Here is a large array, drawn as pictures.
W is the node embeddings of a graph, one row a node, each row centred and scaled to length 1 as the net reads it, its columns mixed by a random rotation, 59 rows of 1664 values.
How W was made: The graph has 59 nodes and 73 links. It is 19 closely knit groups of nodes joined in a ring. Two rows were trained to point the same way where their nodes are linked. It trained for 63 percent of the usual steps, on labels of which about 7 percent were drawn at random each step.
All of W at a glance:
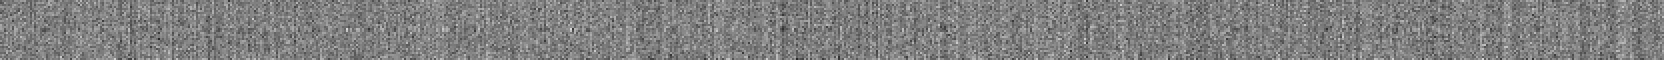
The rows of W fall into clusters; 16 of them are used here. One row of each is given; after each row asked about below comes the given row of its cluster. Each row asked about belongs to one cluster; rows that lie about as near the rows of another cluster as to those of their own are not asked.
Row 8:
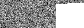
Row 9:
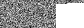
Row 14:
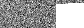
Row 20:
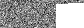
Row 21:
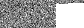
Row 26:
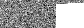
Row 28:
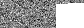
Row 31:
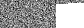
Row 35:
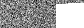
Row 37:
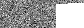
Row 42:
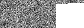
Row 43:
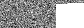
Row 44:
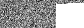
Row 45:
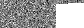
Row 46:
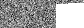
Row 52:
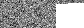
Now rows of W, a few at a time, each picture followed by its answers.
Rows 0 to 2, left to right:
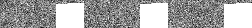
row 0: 42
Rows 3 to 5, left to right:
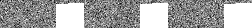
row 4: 46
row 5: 9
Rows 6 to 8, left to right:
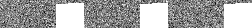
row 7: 21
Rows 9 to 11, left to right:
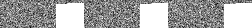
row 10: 44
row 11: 43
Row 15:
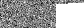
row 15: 46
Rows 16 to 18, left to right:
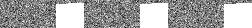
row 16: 31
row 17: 52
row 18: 45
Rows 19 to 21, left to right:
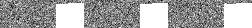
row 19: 37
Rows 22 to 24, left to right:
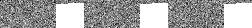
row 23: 52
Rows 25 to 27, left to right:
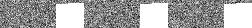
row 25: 20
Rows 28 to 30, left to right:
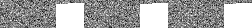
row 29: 28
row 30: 28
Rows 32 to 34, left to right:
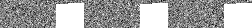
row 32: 35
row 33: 45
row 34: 20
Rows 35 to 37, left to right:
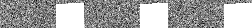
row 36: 21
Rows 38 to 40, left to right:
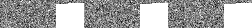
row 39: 35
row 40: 43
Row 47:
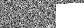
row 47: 8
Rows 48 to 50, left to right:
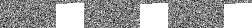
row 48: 31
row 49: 45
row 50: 26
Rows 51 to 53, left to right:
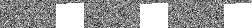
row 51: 44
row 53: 9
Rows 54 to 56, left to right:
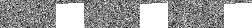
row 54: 14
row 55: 21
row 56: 42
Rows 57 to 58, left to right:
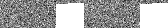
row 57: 26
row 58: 14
